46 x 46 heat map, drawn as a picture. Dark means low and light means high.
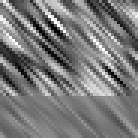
Grain: diagonal, down to the right. Ninth with the lowest average: middle left. Seam: horizontal, 70% of the way down, the bottom part calmer. Slope: none.
